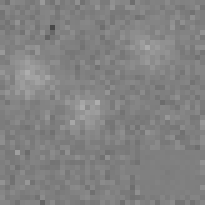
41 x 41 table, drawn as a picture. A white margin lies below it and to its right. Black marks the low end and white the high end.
Mirror symmetry: none. Average level on the scale: 50%. Calmest part: bottom right. Bumps: three. Stripes: none. Odd patch: calmer, in the bottom right.
